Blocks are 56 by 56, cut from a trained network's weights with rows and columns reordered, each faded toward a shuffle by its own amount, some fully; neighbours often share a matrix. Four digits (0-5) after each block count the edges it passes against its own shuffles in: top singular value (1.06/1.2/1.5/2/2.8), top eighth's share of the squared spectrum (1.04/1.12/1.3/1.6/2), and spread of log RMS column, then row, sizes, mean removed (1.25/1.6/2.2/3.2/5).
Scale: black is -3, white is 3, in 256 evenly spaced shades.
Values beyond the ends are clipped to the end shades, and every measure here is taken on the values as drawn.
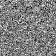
1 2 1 0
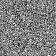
1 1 0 0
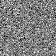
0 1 0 0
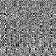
3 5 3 2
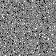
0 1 0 0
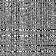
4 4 0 3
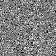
2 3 1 0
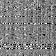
3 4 0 3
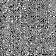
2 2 0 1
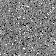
0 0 0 0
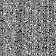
3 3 0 3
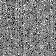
2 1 0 1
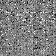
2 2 0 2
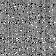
2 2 0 2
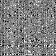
3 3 0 2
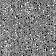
1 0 0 0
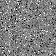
0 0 0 0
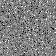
0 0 0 0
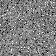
0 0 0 0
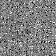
1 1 0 1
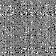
3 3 0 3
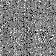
2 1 0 0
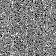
1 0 0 0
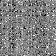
3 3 0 2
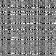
4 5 1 4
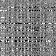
4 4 0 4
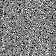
0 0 0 0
